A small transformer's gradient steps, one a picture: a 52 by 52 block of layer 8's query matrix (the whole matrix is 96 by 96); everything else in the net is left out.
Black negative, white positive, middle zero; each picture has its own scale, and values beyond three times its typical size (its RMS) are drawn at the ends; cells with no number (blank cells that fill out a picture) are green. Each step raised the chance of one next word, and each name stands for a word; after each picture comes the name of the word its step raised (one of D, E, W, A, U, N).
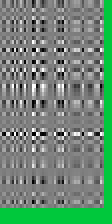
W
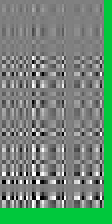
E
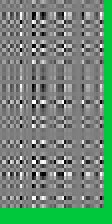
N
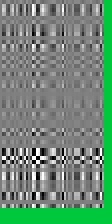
E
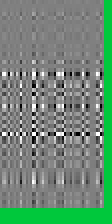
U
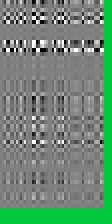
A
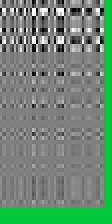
E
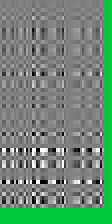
W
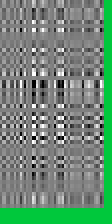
N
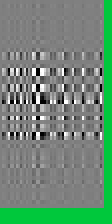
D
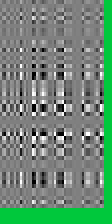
W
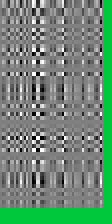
N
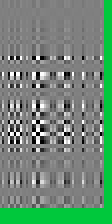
U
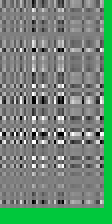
D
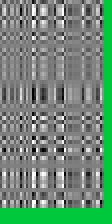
E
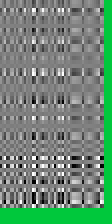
D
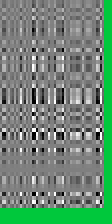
D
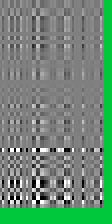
E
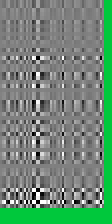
D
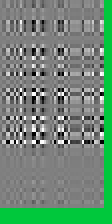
D
